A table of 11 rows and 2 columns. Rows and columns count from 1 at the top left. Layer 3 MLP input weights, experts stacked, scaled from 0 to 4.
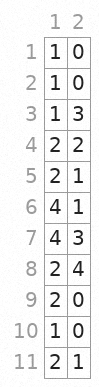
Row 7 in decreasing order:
4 3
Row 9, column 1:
2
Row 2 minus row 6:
-3 -1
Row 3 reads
1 3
